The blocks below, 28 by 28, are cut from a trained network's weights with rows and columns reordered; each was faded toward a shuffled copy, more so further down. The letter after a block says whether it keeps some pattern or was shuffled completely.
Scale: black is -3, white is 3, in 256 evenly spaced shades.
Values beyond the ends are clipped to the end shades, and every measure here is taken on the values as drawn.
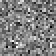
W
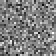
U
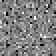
U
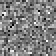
U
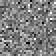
U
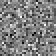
W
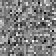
W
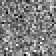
U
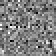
W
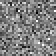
U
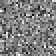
U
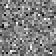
U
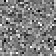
U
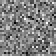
U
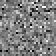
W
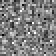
W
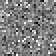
U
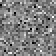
U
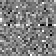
W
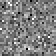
U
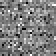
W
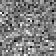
W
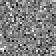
U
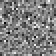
W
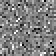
U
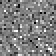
U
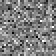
U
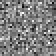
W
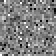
U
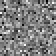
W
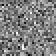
U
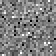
U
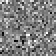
W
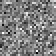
U
